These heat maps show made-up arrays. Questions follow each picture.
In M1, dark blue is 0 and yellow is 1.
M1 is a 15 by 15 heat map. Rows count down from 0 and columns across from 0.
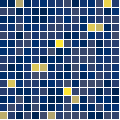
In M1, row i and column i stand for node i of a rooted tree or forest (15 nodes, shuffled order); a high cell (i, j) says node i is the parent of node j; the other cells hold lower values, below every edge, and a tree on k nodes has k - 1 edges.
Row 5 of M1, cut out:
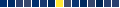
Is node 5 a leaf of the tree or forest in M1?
no
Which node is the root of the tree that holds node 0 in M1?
14
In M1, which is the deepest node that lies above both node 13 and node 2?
0
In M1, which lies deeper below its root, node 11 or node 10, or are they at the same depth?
node 11
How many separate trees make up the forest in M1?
3
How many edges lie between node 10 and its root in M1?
0
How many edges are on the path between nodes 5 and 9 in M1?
5
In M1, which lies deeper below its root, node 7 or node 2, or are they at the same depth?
node 7
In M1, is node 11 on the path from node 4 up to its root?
yes
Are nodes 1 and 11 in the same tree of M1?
no
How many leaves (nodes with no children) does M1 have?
7
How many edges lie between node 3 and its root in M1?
0
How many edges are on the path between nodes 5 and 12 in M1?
4
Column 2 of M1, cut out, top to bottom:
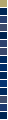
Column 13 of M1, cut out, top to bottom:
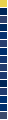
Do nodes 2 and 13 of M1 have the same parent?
yes
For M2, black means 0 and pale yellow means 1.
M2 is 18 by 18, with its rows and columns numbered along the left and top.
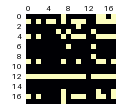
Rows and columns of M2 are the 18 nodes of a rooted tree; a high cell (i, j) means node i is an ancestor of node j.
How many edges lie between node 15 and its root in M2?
6
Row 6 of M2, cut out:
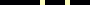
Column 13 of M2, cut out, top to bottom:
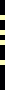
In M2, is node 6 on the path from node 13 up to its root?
yes
